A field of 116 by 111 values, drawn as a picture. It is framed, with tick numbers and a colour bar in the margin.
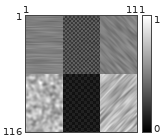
It is made of 2 by 3 panels. Panel 1,1: middling, streaked across, faint in contrast. Panel 1,2: low, checkered. Panel 1,3: middling, slanting down to the right, faint in contrast. Panel 2,1: high, blotchy. Panel 2,2: very low, checkered, faint in contrast. Panel 2,3: high, slanting up to the right.
